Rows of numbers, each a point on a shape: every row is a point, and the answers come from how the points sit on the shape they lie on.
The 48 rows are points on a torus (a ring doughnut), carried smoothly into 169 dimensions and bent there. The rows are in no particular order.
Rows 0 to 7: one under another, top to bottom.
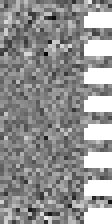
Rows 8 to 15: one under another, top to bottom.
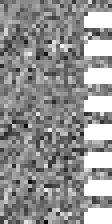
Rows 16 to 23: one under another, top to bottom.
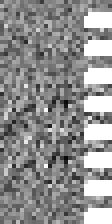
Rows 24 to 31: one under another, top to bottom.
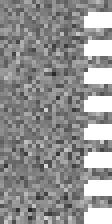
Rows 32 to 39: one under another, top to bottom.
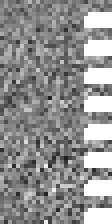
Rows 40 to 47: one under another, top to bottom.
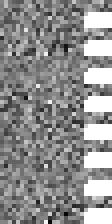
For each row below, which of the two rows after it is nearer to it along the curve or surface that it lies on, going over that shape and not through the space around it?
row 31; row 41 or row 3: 41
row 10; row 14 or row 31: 31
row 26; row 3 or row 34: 34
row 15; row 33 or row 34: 33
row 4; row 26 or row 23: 26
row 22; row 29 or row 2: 2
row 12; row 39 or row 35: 39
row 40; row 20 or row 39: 20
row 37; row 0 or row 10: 10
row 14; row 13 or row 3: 13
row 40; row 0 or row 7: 0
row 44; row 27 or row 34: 34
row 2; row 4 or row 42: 42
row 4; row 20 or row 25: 20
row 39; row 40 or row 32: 32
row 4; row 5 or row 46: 46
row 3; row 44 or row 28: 28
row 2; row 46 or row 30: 46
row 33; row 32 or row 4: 4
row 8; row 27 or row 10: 10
